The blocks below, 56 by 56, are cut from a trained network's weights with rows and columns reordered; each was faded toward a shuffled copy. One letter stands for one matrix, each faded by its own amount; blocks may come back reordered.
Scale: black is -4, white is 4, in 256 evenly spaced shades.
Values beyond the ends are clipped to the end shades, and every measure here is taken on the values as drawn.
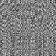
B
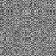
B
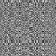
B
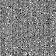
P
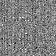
P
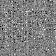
P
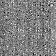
P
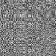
B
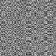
B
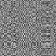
B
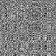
B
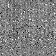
P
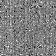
P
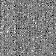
P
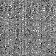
P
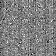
P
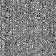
P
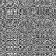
B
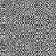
B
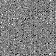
P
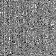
P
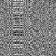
B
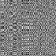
B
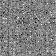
P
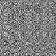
B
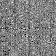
P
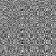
B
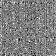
P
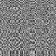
B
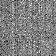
P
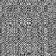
B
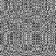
B
